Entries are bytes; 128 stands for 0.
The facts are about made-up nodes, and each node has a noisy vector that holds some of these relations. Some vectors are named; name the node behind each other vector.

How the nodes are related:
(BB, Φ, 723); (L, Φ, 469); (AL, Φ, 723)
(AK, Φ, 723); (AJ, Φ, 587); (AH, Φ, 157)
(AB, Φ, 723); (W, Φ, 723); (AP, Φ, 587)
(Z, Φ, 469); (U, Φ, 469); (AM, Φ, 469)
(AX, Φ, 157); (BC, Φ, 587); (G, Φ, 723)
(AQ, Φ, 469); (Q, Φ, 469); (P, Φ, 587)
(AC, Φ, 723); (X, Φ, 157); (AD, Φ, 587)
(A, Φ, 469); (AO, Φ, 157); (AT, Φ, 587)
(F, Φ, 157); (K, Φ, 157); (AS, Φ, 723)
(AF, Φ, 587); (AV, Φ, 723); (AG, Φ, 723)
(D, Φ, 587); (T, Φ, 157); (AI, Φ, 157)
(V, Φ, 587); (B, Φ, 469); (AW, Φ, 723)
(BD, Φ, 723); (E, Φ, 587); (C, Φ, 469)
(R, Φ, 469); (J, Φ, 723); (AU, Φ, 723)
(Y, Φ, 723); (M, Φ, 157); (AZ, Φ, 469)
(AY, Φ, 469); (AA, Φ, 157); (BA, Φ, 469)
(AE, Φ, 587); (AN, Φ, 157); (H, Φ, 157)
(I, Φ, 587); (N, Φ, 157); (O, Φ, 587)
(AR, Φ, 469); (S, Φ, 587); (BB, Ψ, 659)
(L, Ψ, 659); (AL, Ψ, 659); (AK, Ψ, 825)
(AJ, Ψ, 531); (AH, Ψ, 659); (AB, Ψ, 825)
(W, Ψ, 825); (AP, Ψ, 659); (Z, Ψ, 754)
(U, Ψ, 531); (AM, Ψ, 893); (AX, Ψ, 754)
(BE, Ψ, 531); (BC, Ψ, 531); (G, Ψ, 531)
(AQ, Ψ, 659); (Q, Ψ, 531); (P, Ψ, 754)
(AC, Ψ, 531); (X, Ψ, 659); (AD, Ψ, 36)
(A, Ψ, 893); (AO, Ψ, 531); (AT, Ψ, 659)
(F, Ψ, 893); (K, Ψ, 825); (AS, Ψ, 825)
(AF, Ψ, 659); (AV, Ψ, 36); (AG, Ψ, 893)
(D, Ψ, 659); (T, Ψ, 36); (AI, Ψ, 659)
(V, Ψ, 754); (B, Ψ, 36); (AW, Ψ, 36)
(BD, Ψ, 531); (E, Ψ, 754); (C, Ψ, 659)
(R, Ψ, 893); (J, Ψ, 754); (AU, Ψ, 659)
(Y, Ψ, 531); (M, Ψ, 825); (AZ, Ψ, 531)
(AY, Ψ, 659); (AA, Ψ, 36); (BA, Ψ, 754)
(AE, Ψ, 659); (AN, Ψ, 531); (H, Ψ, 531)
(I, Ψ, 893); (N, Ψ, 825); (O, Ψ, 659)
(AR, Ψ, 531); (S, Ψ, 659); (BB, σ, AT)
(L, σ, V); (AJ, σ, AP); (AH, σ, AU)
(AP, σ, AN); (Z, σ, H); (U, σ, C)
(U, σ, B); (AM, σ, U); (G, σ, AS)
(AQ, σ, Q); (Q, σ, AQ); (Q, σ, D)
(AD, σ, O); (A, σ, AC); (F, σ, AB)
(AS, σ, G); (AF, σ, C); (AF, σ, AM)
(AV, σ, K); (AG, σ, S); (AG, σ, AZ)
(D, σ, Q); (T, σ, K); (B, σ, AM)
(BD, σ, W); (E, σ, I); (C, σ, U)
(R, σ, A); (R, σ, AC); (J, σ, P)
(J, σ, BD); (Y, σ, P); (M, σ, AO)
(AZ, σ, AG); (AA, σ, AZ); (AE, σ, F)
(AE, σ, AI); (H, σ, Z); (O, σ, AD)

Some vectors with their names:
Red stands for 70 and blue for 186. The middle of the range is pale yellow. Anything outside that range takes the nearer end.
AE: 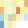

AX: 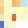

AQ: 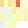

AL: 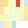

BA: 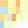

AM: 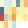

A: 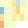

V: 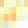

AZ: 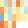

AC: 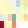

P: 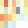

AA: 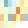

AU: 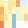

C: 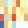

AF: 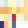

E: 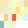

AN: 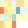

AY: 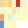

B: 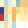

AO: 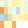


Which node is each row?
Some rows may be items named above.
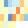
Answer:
AA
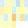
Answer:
M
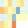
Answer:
AN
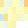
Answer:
AP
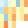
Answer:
U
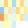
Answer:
AV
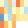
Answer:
AZ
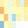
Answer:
O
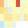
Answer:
AT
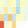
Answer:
K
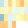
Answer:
Q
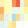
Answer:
AI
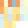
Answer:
S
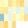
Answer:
AR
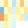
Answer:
AV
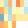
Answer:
AZ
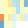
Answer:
F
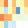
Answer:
P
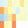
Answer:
H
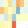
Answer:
AN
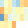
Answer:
AJ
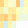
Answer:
V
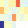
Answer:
AH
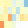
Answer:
AB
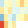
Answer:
G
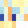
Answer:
BD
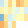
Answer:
Q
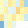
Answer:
T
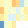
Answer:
X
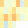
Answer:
V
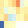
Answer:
L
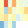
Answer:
J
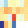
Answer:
AF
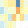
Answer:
R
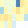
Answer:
AD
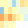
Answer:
I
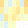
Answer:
AP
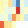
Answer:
AG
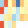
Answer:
Y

